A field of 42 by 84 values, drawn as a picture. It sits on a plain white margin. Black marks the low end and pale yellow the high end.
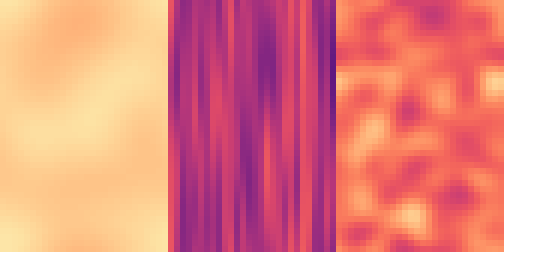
It is made of 1 by 3 panels. Panel 1,1: very high, smooth, faint in contrast. Panel 1,2: middling, streaked downward. Panel 1,3: high, blotchy.
